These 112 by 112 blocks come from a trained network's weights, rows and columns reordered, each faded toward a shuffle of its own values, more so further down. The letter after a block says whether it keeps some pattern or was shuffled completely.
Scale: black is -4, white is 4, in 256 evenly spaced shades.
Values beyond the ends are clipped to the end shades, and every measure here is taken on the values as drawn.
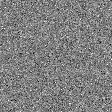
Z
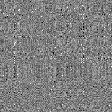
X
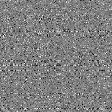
X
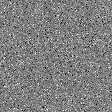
Z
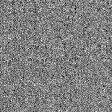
X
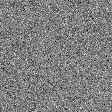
Z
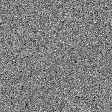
Z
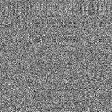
X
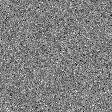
Z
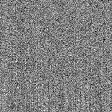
X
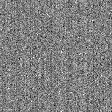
X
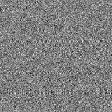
X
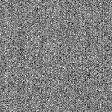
X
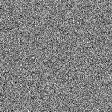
X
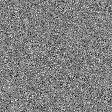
Z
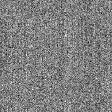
X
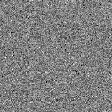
X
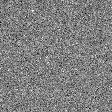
Z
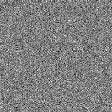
X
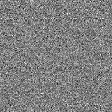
X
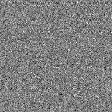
X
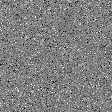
Z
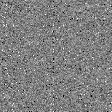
X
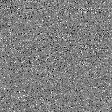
X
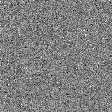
X
